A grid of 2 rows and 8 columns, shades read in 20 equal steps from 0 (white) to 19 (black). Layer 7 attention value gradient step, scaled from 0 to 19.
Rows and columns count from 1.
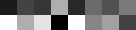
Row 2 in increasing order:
0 0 2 6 7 9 14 19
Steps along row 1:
down up down up down up down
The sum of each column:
17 20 17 25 16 20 20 24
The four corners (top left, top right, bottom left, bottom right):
17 10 0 14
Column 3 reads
15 2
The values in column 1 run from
0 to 17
